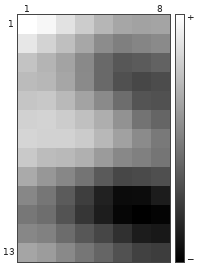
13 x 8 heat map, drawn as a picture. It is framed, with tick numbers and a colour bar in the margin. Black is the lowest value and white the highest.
The top left is the ninth with the highest average. Values rise toward the top left. There are no lone odd cells. Horizontal stripes repeat 2 times down the table.
